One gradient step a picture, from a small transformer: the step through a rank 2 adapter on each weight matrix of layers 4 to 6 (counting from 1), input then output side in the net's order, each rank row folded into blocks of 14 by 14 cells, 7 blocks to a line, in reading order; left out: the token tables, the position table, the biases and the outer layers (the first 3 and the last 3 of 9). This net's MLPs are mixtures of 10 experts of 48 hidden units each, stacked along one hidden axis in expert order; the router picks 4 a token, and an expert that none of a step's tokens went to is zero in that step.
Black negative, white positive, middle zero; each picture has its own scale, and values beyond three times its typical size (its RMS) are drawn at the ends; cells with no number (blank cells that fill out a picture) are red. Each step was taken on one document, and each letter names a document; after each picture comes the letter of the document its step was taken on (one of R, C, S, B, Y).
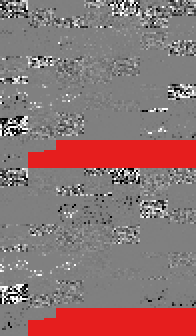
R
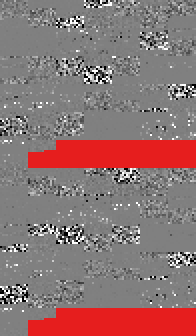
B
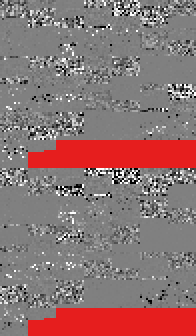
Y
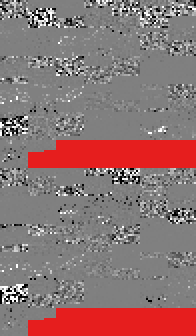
R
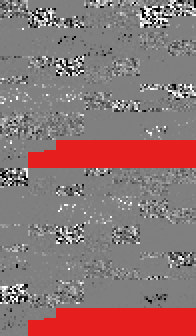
R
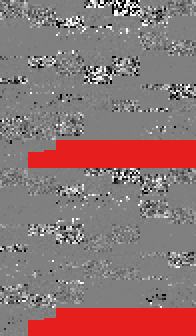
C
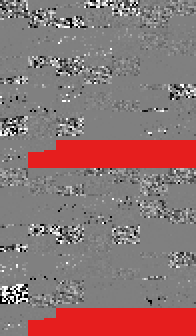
R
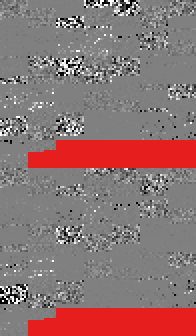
B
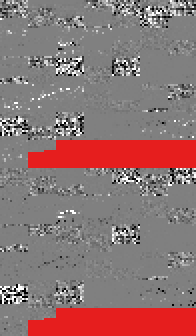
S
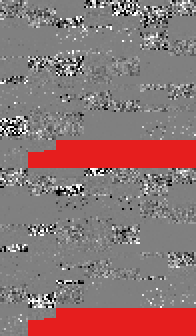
C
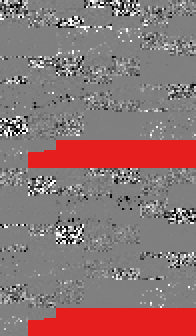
C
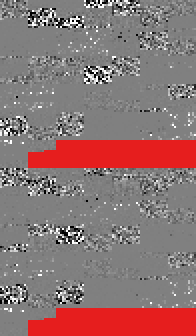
B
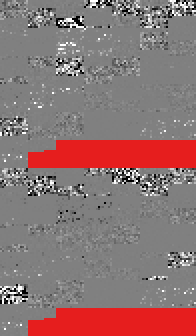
S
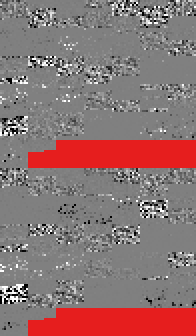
R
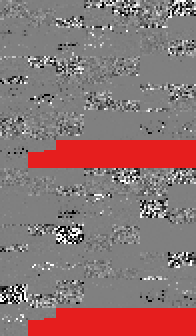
Y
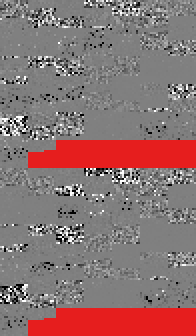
Y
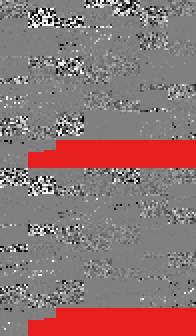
B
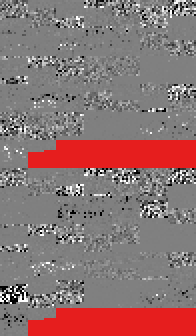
Y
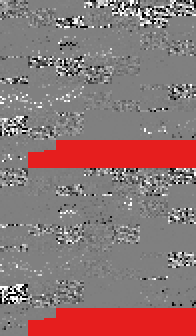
R
